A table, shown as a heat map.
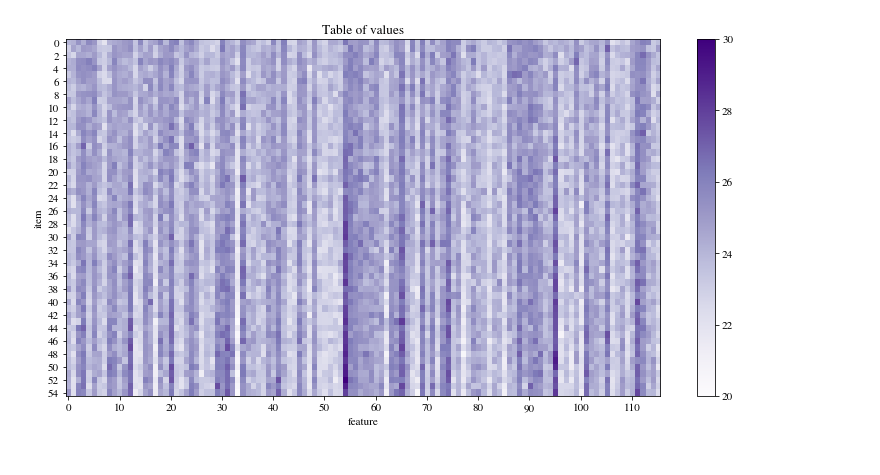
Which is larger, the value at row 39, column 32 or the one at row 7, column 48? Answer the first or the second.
the first
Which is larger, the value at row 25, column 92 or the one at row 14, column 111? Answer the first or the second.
the second
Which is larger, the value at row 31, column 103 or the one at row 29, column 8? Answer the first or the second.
the second
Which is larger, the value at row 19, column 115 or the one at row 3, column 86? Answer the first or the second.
the second
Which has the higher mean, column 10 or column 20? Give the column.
20
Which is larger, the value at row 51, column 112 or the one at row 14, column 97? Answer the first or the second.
the first
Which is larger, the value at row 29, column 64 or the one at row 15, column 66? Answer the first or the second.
the first
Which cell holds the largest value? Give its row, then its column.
52, 54
